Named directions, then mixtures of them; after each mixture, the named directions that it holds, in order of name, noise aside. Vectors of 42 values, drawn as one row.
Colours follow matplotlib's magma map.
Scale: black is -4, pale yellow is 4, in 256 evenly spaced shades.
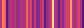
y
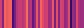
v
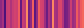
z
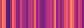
v, y, z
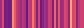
v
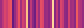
v, y, z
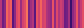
v, y, z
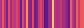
y, z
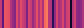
v, y, z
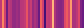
y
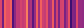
v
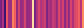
v, y, z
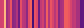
v, y, z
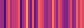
z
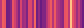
v, y, z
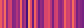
z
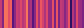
v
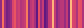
v, y, z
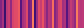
z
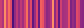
v, y
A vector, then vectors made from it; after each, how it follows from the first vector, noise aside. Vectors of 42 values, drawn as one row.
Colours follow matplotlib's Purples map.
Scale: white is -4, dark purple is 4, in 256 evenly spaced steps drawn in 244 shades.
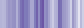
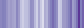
negated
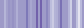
partly zeroed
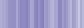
shrunk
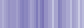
shrunk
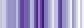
scaled up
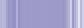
partly zeroed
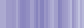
shrunk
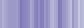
shrunk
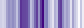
scaled up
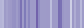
partly zeroed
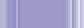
partly zeroed
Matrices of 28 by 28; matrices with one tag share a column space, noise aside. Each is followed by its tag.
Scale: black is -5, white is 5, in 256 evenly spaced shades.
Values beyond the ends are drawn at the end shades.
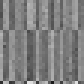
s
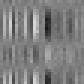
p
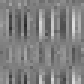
p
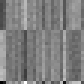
s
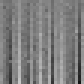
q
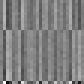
s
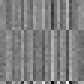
s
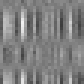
p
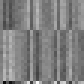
s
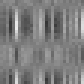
p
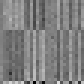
s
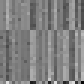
s
